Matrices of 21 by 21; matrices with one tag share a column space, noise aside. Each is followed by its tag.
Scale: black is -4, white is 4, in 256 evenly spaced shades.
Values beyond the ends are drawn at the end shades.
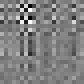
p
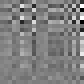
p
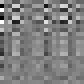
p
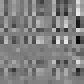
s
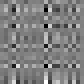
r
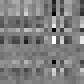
s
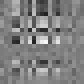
s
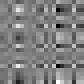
r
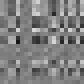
s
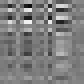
p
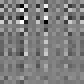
p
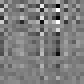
p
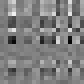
s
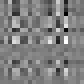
s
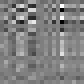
p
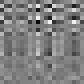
p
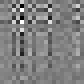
p
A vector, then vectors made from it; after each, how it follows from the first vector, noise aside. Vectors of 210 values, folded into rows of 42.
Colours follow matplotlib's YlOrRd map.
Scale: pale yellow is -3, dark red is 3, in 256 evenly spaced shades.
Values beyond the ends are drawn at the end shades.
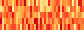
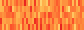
shrunk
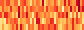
wrapped around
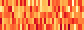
copied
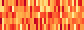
copied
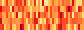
sign-scrambled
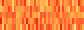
shrunk
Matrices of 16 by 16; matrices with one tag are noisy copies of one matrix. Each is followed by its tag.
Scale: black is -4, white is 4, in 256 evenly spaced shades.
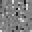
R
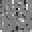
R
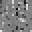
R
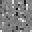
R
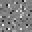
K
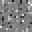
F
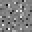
K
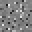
K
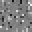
F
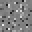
K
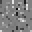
R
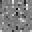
R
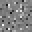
K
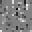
R
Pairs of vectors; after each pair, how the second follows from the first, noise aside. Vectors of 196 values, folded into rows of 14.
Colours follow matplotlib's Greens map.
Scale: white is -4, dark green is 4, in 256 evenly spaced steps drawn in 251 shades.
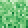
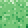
partly zeroed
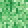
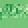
partly zeroed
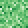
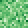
reversed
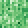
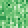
reversed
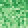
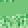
partly zeroed
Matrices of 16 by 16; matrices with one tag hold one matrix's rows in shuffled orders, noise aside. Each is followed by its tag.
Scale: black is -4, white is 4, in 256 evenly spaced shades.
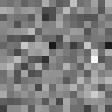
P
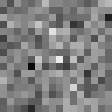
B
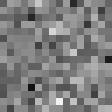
B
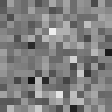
B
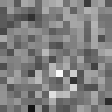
B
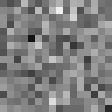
B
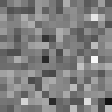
P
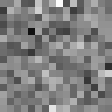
B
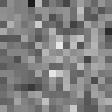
B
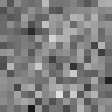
B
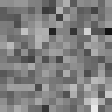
P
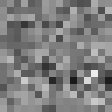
P
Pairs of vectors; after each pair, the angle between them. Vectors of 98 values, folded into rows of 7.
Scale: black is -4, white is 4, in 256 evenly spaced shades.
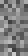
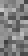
partly opposed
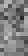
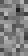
partly aligned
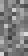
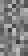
partly aligned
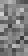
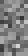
partly aligned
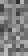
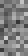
partly aligned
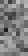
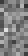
partly opposed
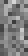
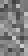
partly opposed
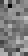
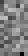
orthogonal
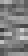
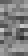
nearly opposite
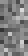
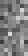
nearly parallel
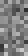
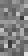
partly aligned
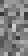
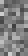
nearly opposite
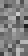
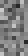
partly opposed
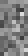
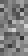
partly aligned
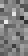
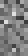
nearly parallel
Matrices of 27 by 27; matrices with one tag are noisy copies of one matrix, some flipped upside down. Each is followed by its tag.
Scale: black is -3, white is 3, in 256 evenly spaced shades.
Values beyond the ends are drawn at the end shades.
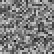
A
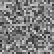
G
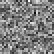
A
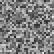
G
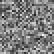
A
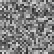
A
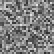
G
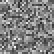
A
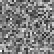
G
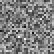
G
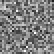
G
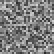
G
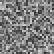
G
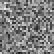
G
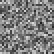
A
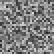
G
